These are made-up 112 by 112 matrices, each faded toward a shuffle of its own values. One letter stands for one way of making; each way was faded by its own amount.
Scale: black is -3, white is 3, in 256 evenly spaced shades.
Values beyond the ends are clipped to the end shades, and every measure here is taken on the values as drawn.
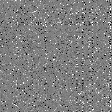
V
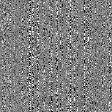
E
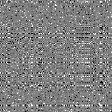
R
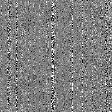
E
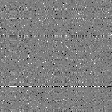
R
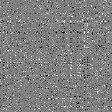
V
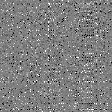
V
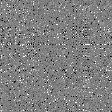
V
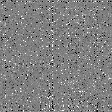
V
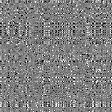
R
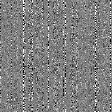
E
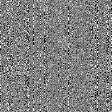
E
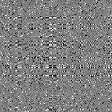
R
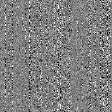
E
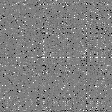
V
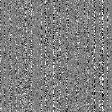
E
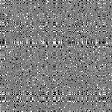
R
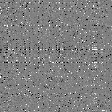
V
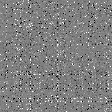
V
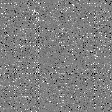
V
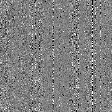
E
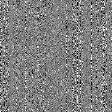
E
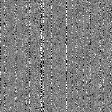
E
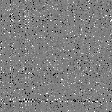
V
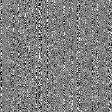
E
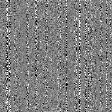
E
